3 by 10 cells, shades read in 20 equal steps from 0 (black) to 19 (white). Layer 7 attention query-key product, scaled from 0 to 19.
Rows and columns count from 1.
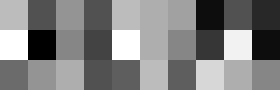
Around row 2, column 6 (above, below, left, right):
13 14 19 10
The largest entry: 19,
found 2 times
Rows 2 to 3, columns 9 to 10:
18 1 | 13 10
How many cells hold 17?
0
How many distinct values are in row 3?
8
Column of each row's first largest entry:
1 1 8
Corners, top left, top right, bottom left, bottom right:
14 3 8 10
